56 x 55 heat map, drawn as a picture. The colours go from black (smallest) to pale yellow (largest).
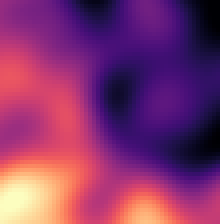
The field is smooth, with broad soft blobs. No row or column stands out. Overall the values sit about 40% of the way up the scale. There is an overall slope up to the bottom left. The halves do not mirror each other. The ninth with the highest average is the bottom left.
